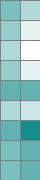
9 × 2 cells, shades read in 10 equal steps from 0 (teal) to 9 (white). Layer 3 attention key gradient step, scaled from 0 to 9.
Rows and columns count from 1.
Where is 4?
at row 1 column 1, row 8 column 1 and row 9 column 1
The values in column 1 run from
3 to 6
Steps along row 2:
up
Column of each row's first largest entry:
2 2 2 2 1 2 1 1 1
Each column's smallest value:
3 0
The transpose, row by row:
4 5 6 5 3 6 3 4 4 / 6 8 9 8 3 7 0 3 3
